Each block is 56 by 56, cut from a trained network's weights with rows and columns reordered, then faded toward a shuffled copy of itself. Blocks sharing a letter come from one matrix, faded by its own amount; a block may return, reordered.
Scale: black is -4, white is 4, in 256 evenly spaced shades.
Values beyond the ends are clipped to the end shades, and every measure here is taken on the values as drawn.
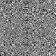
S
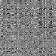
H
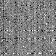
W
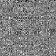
S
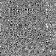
S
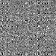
S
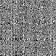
W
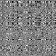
H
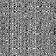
H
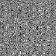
S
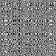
H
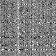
W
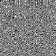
S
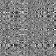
H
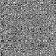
S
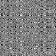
H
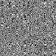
S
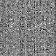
W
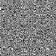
S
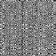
H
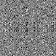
S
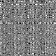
H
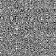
S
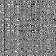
H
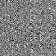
S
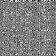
H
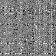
W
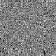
S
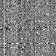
W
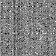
W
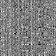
H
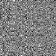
S
